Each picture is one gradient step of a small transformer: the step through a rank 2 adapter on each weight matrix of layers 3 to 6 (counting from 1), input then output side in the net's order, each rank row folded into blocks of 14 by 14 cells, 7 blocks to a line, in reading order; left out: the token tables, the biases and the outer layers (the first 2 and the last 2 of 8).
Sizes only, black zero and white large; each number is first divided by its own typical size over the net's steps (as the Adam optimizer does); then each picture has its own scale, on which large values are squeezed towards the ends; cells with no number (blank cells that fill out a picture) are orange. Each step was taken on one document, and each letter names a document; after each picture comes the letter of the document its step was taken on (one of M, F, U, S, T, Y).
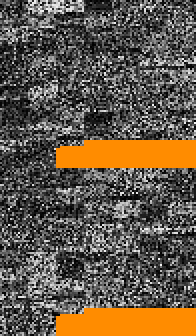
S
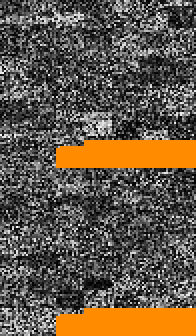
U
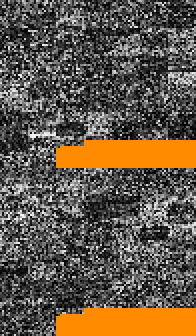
U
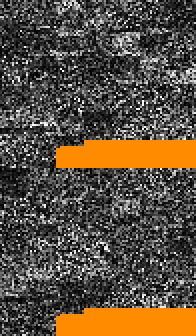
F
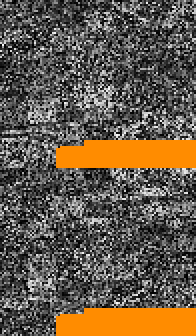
S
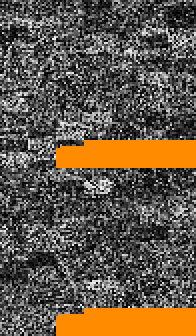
U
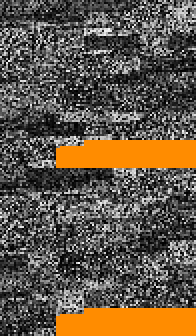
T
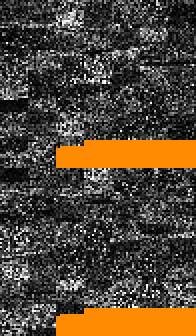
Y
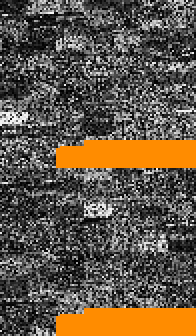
T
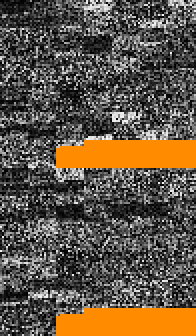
T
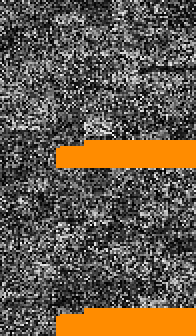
U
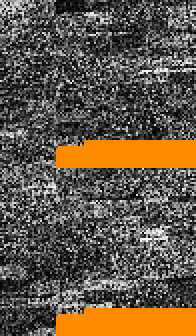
T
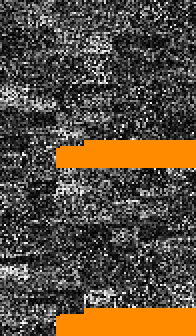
Y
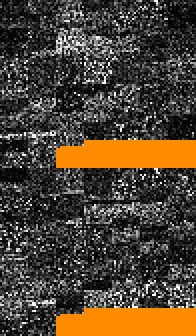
Y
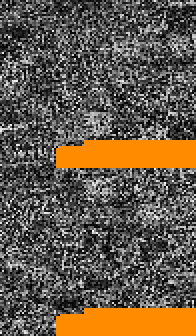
U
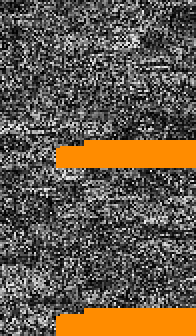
U
